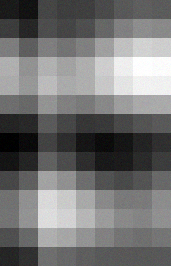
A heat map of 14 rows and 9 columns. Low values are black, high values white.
Stripes: horizontal, repeating 2 times. Calmest part: bottom right. Seam: vertical, 20% of the way across, the right part higher. Ninth with the highest average: top right.
